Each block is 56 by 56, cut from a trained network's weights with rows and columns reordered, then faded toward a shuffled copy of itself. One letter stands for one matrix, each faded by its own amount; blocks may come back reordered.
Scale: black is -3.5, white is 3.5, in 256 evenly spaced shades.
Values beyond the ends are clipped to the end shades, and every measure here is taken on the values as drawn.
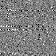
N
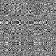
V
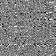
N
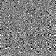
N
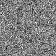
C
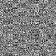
V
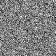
C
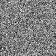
C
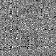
N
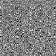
N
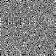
N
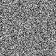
C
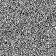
C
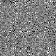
N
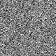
C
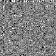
N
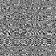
V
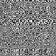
V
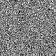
C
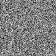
C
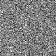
C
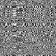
V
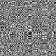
V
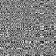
V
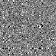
N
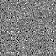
N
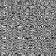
V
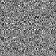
V
